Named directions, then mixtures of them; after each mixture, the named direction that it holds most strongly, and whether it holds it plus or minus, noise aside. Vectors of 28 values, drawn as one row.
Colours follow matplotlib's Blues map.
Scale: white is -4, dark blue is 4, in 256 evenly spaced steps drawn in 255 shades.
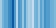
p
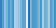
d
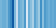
p, plus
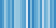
d, plus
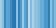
p, plus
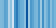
d, minus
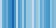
p, plus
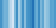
p, minus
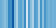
p, plus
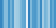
d, plus
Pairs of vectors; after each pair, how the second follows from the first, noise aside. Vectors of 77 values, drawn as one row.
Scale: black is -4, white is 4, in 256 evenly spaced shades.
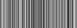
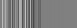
partly zeroed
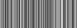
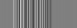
partly zeroed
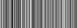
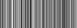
negated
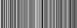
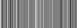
partly zeroed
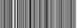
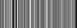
negated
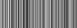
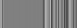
partly zeroed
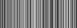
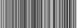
negated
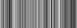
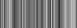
negated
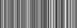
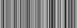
negated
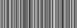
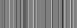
partly zeroed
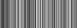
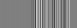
partly zeroed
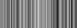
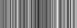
negated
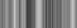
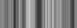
negated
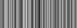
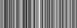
negated
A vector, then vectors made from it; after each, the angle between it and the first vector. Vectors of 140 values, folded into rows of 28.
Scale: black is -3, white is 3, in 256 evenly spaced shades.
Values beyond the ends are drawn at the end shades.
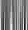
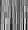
nearly opposite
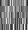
partly opposed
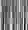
nearly parallel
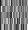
partly opposed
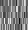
orthogonal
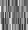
partly aligned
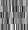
partly aligned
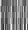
nearly parallel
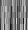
nearly opposite
